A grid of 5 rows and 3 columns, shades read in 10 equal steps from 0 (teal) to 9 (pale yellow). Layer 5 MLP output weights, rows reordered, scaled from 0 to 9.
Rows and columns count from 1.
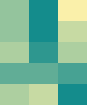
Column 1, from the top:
5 5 6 3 6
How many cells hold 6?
3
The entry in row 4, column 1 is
3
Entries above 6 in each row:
1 1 0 0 1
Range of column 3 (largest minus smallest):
9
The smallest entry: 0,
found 3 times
